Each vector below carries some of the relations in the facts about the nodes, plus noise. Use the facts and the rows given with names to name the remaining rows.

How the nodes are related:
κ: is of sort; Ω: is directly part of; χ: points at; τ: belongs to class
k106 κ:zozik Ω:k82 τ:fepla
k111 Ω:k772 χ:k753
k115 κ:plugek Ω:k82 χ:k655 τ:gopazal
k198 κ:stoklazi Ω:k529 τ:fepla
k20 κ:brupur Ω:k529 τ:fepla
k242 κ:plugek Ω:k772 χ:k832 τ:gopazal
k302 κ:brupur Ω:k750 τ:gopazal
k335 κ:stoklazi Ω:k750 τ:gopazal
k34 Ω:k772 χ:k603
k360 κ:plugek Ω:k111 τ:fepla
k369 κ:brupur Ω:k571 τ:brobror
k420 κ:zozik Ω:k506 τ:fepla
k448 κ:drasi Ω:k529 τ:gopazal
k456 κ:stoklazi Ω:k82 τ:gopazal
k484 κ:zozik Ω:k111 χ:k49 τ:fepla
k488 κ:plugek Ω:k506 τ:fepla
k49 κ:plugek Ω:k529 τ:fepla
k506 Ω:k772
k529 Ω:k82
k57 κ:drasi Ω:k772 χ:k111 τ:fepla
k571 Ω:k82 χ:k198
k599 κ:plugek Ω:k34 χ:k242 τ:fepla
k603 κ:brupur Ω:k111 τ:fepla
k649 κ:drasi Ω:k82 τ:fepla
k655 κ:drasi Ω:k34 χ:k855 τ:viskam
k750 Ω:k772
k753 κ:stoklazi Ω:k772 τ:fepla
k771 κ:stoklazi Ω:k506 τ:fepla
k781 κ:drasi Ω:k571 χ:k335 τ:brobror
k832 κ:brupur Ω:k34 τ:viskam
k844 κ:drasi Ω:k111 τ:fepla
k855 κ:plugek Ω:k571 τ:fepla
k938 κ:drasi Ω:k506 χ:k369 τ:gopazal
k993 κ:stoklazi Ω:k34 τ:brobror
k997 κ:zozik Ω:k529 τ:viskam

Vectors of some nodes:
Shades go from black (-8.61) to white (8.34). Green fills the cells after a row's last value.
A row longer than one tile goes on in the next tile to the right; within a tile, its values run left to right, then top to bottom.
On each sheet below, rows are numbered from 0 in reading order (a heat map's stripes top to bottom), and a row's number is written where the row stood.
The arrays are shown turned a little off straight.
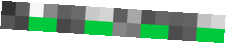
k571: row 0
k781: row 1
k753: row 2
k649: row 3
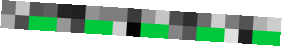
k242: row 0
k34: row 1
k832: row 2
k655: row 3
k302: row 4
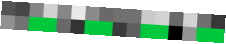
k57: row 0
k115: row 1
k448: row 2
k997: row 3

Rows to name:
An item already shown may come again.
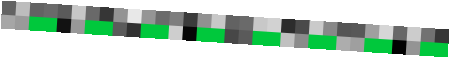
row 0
k771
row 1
k106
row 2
k49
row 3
k832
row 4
k781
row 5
k506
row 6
k938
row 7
k997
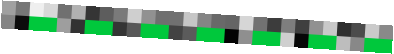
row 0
k20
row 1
k599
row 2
k198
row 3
k456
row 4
k997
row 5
k832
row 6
k506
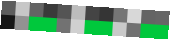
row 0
k106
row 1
k420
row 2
k488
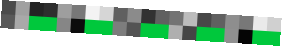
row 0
k484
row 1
k20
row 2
k993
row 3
k360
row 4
k369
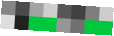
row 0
k603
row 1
k844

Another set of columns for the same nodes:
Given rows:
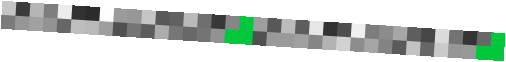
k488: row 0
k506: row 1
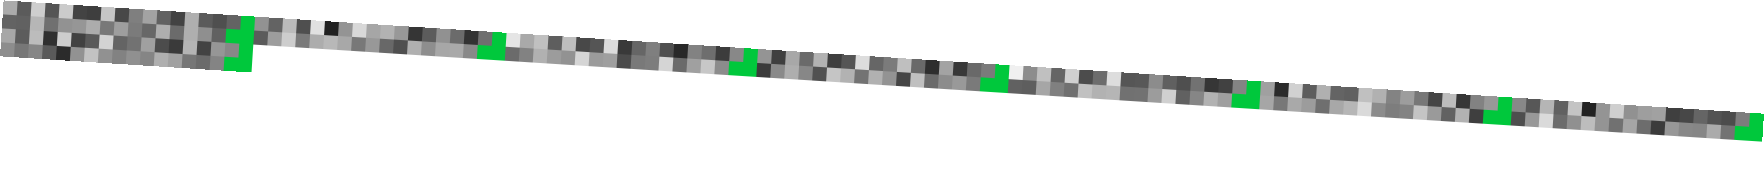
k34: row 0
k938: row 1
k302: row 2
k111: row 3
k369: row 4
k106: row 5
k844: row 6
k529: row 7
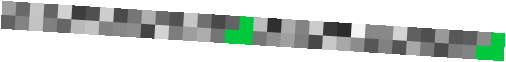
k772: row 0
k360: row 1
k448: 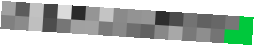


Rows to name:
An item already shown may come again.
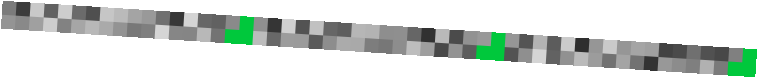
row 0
k420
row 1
k997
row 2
k844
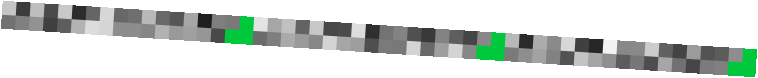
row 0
k82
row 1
k302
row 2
k360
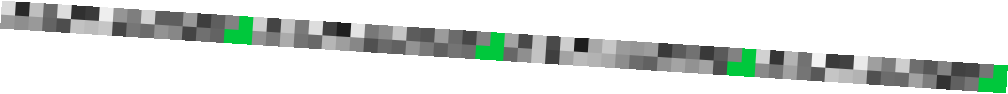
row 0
k115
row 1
k599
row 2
k649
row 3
k855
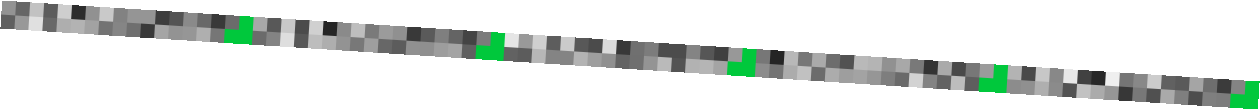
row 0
k57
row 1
k655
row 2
k832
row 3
k484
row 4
k242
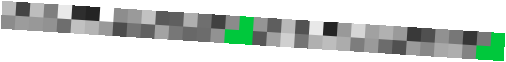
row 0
k488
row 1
k938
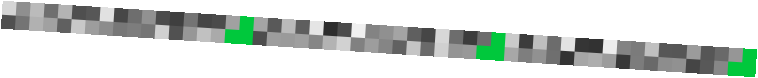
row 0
k603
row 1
k506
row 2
k49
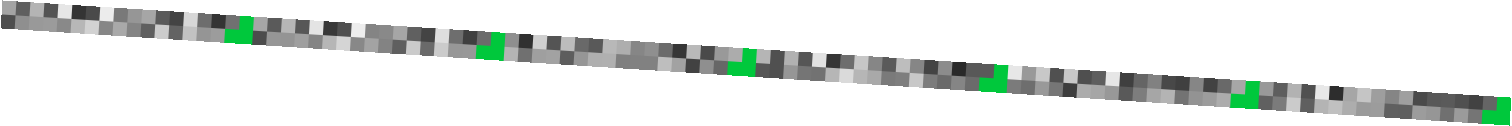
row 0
k506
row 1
k506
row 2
k997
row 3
k571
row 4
k20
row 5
k781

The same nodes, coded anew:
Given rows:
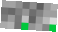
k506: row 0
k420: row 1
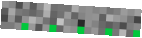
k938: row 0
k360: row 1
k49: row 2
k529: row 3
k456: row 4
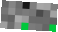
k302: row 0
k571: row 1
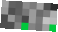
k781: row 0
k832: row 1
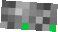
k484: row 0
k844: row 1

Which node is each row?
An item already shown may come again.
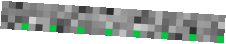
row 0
k57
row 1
k599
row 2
k369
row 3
k603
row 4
k771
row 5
k360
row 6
k115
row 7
k529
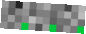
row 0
k655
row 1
k242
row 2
k997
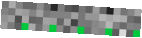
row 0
k111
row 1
k302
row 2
k844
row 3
k603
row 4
k198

